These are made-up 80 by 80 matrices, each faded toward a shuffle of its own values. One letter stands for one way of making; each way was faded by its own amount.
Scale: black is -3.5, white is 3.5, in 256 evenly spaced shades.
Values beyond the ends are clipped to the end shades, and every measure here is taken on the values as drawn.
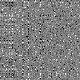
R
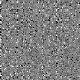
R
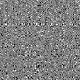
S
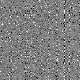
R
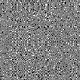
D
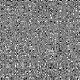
S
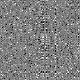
R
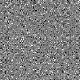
S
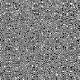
S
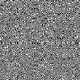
S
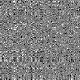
D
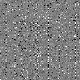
R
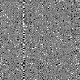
R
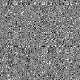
S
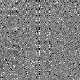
R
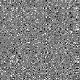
S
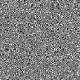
S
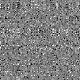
S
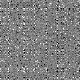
R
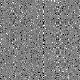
R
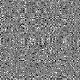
D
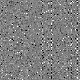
R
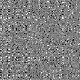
D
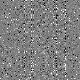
R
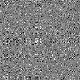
S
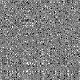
S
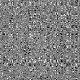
D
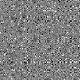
D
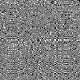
D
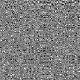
S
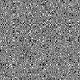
D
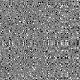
D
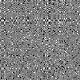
D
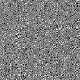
S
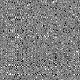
D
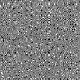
D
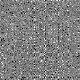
R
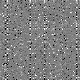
R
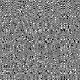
D
